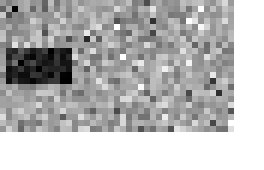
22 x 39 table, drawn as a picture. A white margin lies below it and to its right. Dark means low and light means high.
Odd patch: lower, in the middle left. Ninth with the lowest average: middle left. Histogram: skewed, a long tail of low values. Stripes: none.
